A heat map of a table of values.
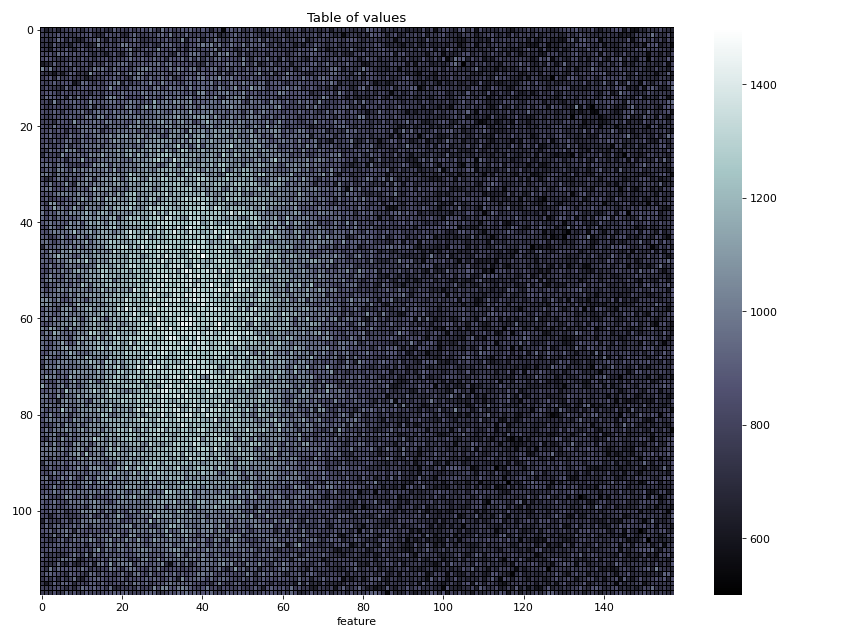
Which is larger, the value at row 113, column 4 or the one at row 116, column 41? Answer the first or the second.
the second
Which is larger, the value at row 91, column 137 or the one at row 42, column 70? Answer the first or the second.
the second
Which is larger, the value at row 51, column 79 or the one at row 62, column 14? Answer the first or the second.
the second
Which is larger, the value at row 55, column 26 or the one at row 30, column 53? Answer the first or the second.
the first
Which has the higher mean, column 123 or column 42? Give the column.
42
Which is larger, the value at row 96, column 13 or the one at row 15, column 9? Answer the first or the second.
the first
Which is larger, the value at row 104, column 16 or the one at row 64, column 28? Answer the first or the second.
the second
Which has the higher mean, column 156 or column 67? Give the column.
67
